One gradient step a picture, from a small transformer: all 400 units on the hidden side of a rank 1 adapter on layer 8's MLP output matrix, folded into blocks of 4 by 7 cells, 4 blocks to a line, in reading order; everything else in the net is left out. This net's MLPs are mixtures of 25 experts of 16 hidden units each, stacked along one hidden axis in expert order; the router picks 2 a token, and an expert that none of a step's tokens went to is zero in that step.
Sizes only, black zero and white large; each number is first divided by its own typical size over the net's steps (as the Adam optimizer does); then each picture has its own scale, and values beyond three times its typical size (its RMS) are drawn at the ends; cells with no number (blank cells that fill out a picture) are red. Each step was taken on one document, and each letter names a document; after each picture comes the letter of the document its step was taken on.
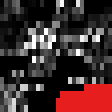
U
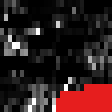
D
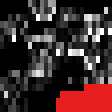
U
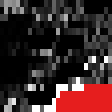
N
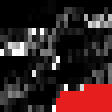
D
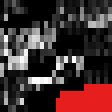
N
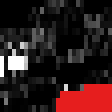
D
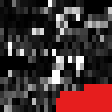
N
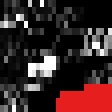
U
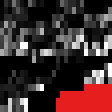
N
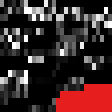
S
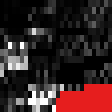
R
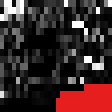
S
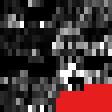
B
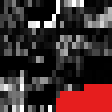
B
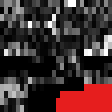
B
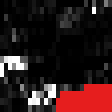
R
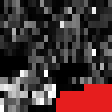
B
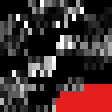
U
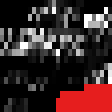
D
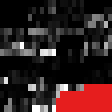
D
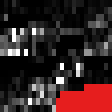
R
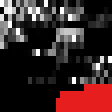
S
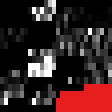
U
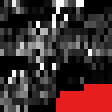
N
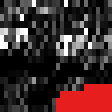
S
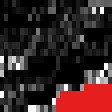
R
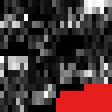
B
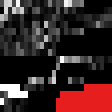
S
